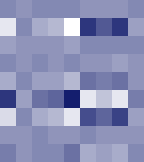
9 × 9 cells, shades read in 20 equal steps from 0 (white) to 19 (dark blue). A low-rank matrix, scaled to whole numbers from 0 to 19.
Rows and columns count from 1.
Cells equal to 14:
1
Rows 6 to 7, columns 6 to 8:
2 5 2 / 15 13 16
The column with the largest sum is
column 6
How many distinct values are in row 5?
7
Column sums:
77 83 83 80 76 91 88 90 84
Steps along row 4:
down up down up down same down up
